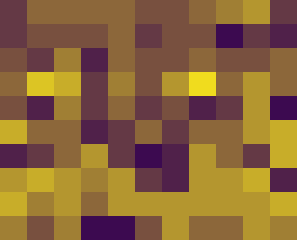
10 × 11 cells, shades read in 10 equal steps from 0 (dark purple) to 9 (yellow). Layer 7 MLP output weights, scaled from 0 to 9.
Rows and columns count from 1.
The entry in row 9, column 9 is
6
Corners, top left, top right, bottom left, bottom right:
2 2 5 5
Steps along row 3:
down up down up down same up down same up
